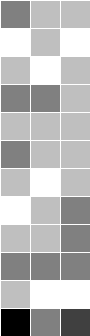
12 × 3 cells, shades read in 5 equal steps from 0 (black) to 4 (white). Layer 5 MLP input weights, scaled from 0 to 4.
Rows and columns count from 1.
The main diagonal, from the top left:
2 3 3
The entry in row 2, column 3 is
4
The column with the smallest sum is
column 1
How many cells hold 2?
10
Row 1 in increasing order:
2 3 3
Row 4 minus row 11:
-1 -2 -1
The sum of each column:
31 36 33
